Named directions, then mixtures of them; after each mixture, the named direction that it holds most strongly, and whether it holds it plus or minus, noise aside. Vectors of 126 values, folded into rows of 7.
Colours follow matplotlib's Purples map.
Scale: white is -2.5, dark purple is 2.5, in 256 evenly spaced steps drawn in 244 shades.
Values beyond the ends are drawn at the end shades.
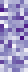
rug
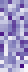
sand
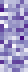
rug, plus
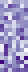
sand, minus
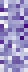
rug, plus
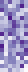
sand, plus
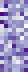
rug, minus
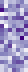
rug, plus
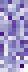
sand, plus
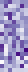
sand, plus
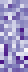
sand, minus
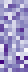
sand, minus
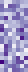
rug, plus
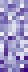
sand, minus
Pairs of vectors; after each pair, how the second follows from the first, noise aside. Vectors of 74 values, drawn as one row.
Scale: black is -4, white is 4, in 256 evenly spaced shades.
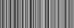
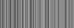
shrunk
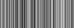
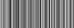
shuffled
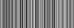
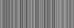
shrunk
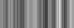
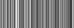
shuffled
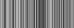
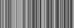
shuffled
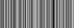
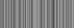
shrunk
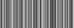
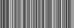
shuffled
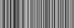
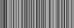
shuffled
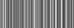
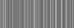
shrunk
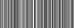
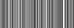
shuffled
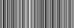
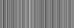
shrunk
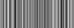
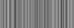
shrunk
